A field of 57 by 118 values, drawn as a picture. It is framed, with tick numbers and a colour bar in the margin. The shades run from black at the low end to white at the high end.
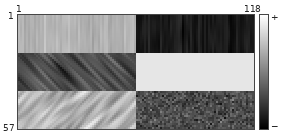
The table splits into 3 rows of 2 panels. Panel 1,1: high, streaked downward, faint in contrast. Panel 1,2: very low, streaked downward, faint in contrast. Panel 2,1: low, slanting down to the right. Panel 2,2: very high, flat. Panel 3,1: high, slanting up to the right. Panel 3,2: low, fine-grained.
